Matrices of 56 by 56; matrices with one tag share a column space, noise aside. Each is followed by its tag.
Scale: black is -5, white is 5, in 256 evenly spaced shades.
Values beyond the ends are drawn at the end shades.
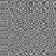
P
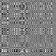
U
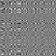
P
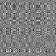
U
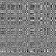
U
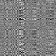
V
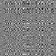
P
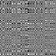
P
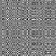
V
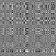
U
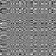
P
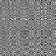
V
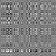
U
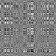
U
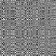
V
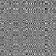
P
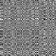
V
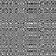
P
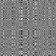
V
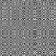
V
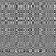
U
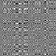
P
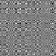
P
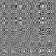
U
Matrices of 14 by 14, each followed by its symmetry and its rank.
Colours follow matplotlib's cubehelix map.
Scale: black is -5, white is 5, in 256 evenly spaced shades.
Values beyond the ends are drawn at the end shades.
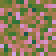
neither, full rank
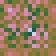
symmetric, rank two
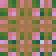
symmetric, rank one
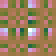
symmetric, rank one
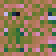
neither, rank three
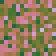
neither, full rank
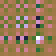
symmetric, rank one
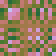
symmetric, rank two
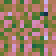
neither, rank three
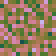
antisymmetric, full rank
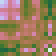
symmetric, rank two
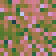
antisymmetric, full rank
